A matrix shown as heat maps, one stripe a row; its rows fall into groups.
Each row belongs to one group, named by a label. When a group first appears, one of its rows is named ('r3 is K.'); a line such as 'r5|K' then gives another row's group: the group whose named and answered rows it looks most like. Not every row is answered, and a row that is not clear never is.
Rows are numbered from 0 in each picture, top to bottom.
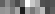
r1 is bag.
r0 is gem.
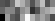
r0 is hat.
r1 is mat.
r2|gem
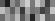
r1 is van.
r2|bag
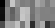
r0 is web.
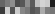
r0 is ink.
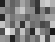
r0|mat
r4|ink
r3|van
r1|hat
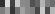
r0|bag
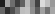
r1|hat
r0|mat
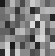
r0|web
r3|hat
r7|bag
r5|ink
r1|mat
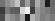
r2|web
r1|gem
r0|bag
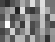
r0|hat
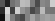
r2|web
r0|hat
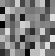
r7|web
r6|ink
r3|gem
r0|bag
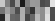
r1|ink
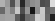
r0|van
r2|ink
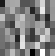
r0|web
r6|gem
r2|hat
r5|mat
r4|ink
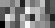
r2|ink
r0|bag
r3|gem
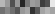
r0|van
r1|mat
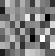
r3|van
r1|web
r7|gem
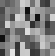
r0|gem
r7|mat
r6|mat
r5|web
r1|web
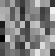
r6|mat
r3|web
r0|ink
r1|van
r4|web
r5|web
